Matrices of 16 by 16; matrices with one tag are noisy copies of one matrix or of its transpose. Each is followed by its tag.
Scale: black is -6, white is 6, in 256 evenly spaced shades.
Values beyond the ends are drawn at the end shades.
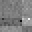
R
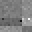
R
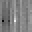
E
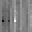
E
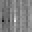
E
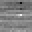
E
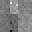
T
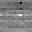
E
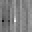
E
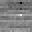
E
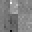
T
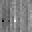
E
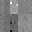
T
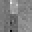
T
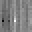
E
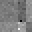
R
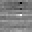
E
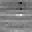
E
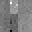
T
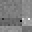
R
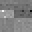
T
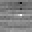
E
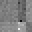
R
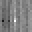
E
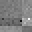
R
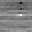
E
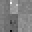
T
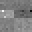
T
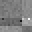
R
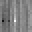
E
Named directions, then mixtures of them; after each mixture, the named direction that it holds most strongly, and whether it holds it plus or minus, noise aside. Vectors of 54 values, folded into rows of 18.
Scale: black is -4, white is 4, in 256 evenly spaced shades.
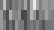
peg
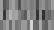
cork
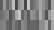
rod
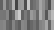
rod, plus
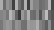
rod, minus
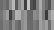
rod, plus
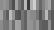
rod, minus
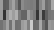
cork, plus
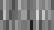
cork, minus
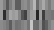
cork, plus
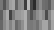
peg, minus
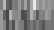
peg, plus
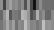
peg, minus
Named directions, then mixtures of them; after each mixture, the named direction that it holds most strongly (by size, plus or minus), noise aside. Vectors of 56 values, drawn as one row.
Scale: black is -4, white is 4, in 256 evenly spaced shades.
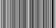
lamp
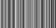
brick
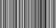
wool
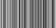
lamp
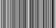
lamp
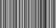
wool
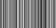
wool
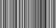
wool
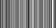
lamp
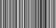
wool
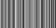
brick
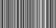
wool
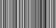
wool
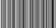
lamp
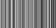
brick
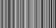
brick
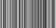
wool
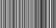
wool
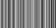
brick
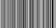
lamp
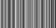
brick
